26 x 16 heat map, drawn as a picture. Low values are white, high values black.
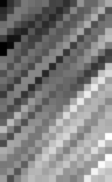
The ninth with the lowest average is the bottom right. The ninth with the highest average is the top left. Neither half mirrors the other. The histogram is bell-shaped. Values rise toward the top left. The grain runs diagonally up to the right.
